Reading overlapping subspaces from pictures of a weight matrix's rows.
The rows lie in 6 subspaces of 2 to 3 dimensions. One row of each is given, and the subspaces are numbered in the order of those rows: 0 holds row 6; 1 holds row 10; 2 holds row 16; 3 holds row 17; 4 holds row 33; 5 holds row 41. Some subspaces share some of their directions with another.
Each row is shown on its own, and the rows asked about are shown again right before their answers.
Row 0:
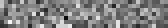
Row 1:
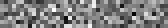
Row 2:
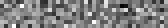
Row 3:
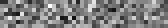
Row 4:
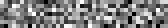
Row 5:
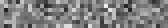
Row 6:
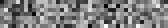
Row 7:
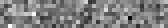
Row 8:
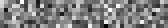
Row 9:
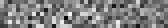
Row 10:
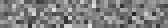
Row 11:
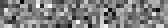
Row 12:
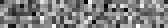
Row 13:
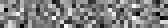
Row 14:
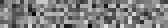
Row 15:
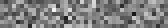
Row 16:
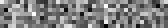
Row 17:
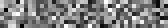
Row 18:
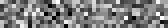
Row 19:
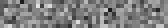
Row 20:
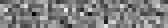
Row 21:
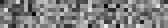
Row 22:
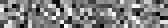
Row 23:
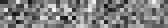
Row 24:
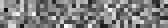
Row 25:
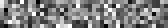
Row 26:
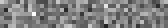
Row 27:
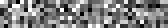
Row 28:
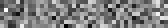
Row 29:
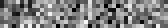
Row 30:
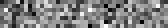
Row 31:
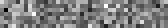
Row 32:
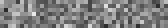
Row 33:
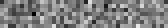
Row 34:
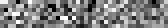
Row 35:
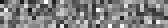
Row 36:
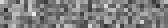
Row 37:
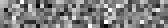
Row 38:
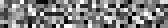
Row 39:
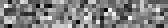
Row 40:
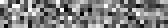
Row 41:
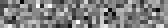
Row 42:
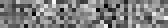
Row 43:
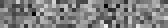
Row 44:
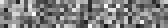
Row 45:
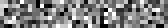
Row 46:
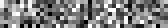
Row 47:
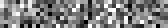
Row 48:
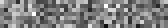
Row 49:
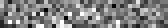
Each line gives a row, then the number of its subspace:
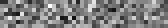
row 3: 1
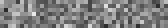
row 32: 3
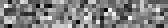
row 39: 5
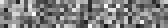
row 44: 2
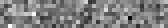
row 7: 5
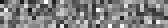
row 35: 0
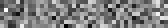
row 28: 3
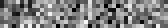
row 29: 2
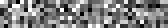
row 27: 3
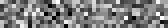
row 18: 3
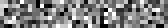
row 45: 5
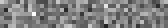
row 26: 2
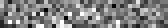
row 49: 4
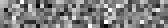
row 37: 4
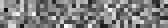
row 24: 3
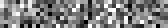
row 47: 2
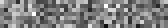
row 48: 0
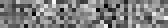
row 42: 0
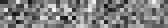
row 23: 1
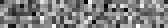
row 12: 4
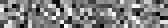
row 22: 3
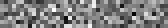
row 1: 1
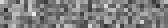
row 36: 0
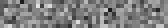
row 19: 5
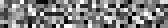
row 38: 1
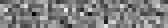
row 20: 2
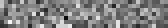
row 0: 4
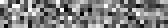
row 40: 3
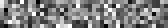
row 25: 4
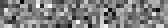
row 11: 5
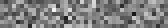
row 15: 1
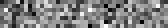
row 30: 4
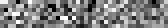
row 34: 1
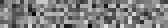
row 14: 1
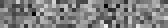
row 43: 0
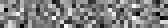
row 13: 3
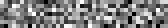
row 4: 1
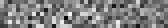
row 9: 4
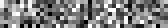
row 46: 2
